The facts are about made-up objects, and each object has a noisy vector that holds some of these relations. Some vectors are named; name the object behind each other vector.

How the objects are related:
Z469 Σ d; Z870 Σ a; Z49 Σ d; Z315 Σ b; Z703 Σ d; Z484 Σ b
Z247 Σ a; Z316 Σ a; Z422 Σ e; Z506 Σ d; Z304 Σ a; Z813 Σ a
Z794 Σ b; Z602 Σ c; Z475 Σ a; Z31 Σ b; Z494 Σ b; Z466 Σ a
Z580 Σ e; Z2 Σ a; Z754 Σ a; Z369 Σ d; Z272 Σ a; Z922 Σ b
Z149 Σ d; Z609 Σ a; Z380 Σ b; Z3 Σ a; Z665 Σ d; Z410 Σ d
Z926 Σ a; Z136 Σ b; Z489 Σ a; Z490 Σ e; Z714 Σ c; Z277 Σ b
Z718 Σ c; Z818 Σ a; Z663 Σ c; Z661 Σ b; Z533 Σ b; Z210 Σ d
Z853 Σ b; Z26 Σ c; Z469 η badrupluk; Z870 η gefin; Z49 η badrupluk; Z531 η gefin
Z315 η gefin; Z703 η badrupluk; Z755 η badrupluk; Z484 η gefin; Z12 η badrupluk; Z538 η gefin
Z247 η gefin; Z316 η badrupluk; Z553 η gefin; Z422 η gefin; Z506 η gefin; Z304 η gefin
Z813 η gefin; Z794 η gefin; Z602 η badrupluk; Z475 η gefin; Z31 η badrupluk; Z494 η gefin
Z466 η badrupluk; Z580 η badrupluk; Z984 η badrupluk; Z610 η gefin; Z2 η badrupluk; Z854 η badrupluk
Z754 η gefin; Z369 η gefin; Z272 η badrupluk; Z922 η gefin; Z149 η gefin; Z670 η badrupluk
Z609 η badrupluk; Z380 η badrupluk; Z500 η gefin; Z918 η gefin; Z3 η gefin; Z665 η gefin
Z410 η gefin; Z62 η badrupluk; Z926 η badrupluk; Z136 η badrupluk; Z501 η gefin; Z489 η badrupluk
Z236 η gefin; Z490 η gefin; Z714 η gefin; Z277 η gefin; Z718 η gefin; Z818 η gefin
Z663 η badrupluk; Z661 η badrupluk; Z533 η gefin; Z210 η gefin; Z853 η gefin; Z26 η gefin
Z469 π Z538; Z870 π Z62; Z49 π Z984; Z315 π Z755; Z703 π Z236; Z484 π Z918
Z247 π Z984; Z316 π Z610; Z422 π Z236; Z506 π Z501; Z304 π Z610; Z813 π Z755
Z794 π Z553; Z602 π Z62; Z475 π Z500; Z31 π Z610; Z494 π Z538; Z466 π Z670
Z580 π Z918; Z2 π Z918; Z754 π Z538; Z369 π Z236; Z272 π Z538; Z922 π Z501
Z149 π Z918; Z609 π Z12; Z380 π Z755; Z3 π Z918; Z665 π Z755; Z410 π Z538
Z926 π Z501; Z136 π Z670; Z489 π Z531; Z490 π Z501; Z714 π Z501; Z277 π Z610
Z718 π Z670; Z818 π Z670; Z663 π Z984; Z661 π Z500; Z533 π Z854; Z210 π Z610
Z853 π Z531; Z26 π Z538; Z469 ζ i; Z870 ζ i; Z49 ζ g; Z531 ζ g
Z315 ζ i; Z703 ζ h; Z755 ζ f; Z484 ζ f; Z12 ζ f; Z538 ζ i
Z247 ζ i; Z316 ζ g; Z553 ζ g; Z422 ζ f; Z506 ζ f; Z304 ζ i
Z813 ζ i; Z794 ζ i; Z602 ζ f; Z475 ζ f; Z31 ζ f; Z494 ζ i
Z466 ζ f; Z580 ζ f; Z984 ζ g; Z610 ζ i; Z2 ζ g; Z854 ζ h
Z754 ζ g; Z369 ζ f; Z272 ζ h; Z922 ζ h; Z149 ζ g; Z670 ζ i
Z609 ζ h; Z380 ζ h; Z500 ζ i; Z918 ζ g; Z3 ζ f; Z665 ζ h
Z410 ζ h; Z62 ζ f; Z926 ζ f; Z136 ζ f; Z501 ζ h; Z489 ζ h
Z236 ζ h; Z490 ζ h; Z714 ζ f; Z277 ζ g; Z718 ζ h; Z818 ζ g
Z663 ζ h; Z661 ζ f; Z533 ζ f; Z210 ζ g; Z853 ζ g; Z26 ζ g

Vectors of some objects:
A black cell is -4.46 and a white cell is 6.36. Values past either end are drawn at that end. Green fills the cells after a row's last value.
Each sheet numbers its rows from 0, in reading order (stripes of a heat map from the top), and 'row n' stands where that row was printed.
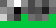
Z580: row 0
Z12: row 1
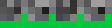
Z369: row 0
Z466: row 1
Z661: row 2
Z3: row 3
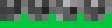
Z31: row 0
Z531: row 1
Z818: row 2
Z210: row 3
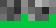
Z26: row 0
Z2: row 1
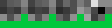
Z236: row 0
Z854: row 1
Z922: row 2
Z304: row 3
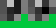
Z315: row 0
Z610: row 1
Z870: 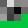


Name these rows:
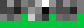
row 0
Z918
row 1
Z422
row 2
Z714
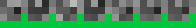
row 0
Z475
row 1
Z277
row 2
Z609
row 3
Z853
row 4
Z754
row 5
Z602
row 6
Z506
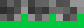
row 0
Z380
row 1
Z501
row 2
Z272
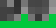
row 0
Z533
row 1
Z410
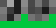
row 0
Z469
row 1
Z755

